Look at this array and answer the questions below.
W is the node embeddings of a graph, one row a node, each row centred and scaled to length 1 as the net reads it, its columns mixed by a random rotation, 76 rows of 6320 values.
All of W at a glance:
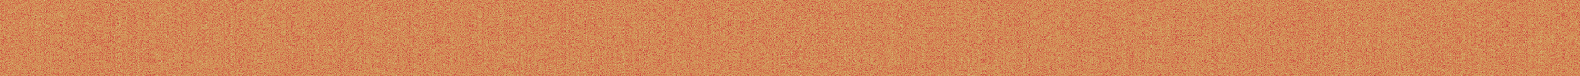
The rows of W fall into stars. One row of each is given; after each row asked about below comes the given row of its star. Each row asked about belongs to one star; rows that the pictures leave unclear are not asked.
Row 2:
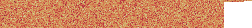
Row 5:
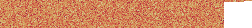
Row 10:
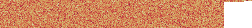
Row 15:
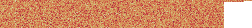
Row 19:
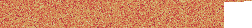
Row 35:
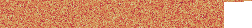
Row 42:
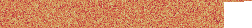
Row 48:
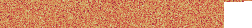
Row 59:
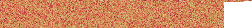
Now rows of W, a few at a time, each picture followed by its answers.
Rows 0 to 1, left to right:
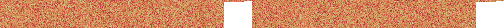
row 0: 48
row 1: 59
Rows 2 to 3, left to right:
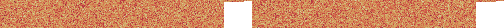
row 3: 35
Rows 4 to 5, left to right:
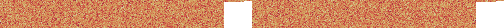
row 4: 5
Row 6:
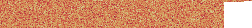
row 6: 59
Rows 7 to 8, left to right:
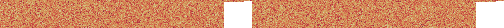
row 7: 48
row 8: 15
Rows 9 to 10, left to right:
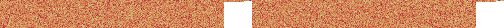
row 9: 59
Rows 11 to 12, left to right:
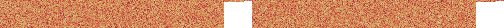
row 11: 5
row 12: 35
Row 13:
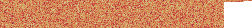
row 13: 42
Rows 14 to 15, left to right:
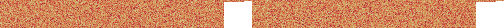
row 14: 48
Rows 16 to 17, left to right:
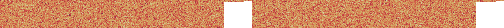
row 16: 19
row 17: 42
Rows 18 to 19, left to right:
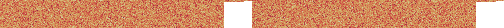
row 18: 59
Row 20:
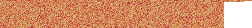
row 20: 5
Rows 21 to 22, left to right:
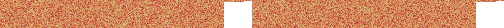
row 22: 15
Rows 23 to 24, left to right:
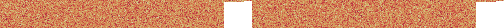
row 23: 5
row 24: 2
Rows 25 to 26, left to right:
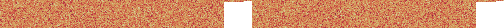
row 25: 2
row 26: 2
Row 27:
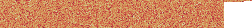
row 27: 15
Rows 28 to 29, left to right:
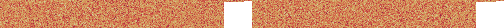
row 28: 48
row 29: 10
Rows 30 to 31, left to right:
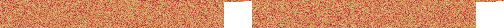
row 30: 59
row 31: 15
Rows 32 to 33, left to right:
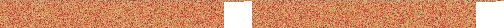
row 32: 2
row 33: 10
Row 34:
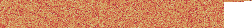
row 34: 15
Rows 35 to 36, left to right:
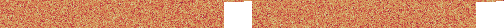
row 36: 5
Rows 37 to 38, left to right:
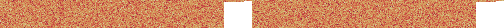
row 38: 2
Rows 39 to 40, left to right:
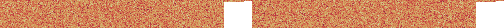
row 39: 5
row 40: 35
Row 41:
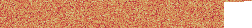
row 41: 42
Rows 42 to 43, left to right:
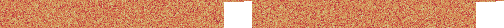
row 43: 5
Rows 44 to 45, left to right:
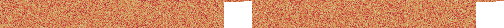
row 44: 59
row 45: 10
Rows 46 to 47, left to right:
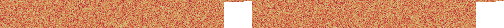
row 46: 2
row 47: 2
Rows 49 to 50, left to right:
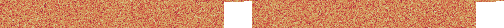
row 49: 19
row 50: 19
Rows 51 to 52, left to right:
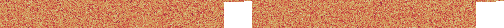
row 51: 48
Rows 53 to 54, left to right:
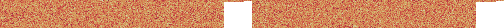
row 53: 42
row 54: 19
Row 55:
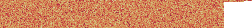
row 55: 59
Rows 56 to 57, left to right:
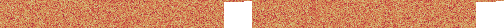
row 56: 48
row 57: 42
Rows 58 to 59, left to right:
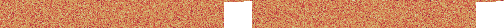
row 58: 19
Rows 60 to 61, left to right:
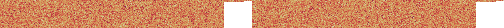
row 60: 2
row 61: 2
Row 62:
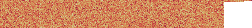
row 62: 59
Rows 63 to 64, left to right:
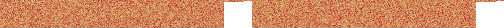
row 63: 48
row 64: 15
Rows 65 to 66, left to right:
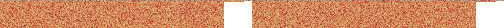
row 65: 2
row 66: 48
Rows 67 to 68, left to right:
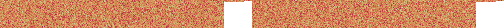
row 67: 5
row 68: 10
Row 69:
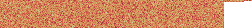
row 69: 5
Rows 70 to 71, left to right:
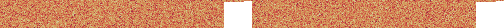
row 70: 35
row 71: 19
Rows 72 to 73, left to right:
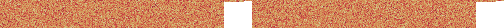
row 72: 5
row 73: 10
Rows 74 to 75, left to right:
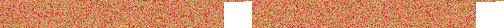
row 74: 59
